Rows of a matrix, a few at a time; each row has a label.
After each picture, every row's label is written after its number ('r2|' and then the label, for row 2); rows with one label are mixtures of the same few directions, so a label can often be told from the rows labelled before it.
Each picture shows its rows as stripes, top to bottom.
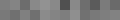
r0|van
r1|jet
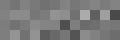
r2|van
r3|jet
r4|van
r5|jet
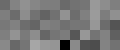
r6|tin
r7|van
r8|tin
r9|jet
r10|van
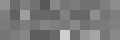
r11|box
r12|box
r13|jet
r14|van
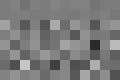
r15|box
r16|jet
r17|box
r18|jet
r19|tin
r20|van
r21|box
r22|jet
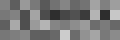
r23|van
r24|jet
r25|box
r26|van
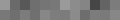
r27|tin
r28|jet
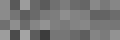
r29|box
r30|tin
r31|box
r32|box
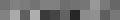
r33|tin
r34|jet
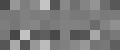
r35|box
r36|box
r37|tin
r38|box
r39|box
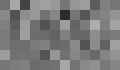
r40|box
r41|van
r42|van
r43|box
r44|jet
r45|box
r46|van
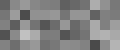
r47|tin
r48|box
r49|van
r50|tin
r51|tin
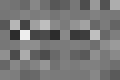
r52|jet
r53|box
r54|box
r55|box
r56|tin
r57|box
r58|box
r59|tin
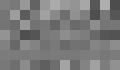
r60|jet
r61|van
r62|box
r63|tin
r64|van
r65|jet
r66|van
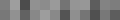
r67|box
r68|van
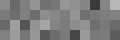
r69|tin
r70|jet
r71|box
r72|jet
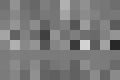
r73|van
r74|van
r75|jet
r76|box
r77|jet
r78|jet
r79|jet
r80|jet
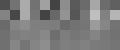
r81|box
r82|van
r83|tin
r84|box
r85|box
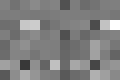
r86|van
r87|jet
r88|tin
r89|van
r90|tin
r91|tin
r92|box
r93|tin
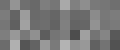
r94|van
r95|box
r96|box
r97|jet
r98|van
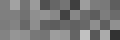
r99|jet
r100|van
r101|jet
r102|jet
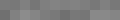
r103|jet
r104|tin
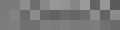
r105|jet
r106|jet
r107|tin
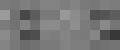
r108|jet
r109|tin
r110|jet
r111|tin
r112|tin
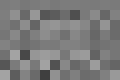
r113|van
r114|jet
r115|jet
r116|van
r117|tin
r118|box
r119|box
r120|box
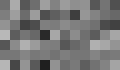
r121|van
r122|jet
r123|tin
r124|box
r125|tin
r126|box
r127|box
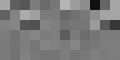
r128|tin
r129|tin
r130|tin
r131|van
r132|jet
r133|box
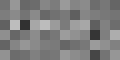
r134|van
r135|jet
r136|box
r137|tin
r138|tin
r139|tin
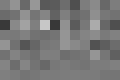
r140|jet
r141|box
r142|box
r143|van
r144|tin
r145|tin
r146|box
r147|tin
